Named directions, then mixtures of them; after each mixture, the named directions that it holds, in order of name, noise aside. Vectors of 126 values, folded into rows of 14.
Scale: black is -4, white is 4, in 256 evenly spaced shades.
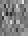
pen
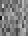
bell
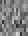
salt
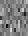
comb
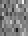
bell, pen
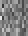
bell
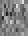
pen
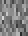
pen, salt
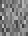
bell, salt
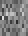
bell, pen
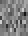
comb, salt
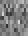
comb, pen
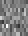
comb, salt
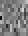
bell, comb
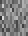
bell, salt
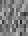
comb, salt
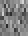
comb, pen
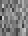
bell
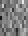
bell, pen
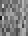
bell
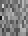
bell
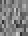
salt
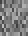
bell, salt
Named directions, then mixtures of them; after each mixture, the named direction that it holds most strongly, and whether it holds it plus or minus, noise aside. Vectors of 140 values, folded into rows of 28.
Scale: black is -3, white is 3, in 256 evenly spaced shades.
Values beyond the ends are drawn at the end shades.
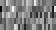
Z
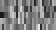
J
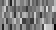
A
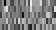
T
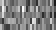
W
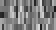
J, plus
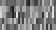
Z, minus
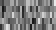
W, minus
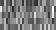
Z, minus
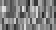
W, plus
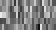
J, minus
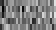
W, minus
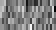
W, plus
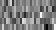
A, minus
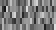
A, minus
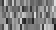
A, plus
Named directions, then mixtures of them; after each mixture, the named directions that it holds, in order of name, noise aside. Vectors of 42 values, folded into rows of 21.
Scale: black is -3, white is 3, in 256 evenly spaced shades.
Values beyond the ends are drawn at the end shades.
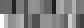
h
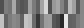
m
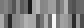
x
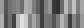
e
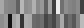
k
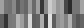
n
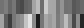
m, n, x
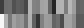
h, m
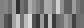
k, m, n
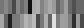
x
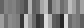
m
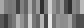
n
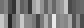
h, x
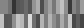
h, n, x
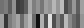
m, n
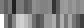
e, h, x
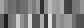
n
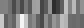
e, h, x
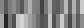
e, n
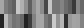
e, m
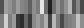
e, n
